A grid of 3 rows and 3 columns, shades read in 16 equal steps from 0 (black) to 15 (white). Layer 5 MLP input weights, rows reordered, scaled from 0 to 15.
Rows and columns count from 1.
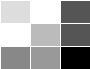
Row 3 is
8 9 0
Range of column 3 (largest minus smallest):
5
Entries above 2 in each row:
3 3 2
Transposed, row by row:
13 15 8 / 15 11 9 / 5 5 0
